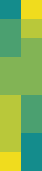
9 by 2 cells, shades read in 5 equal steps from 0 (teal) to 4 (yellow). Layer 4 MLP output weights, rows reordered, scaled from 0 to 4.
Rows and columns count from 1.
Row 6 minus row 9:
-1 1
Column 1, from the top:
0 1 1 2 2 3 3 3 4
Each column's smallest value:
0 0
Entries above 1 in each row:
1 1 1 2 2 1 1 1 1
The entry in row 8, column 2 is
0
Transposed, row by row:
0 1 1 2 2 3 3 3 4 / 4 3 2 2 2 1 1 0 0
